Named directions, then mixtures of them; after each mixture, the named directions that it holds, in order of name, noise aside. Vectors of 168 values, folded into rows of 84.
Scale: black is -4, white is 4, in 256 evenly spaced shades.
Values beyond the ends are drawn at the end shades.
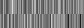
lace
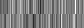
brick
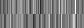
brick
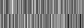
lace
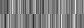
brick, lace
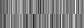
brick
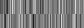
brick, lace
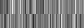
brick, lace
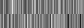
lace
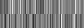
brick, lace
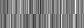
brick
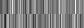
brick, lace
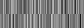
brick, lace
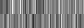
brick, lace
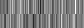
brick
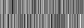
lace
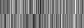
brick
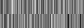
lace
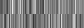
brick, lace
